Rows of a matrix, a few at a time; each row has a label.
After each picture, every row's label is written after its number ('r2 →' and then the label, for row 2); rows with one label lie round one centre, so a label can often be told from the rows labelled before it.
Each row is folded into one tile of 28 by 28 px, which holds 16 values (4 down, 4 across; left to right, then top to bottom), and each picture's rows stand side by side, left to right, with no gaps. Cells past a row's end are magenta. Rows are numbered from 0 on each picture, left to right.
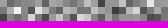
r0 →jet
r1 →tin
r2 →tin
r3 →tin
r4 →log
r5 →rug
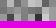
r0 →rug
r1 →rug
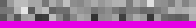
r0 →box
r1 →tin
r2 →rug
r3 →rug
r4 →rug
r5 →rug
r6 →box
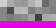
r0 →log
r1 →rug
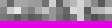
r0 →jet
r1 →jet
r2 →box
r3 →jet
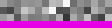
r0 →log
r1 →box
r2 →rug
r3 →tin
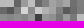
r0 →log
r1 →jet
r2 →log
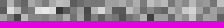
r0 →tin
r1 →jet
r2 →log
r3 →jet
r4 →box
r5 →rug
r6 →box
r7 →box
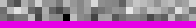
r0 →jet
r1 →rug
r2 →rug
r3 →rug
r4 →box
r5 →jet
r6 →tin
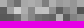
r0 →jet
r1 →jet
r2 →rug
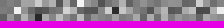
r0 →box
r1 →rug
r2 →tin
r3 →log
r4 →tin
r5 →log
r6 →log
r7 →log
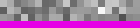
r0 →tin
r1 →log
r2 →rug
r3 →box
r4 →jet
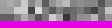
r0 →box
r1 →tin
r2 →rug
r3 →log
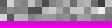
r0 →rug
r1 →log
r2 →box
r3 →jet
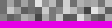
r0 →tin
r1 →rug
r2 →tin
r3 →tin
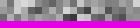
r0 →box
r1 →log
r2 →tin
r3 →tin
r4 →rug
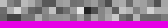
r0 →jet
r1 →log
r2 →log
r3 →log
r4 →tin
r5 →jet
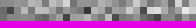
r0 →log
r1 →jet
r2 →rug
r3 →tin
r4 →box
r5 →jet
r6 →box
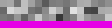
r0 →jet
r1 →log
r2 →box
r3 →log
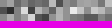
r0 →log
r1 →tin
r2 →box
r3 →jet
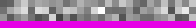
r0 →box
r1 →tin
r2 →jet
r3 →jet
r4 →rug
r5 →box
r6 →tin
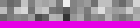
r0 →box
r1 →tin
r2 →rug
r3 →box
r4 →box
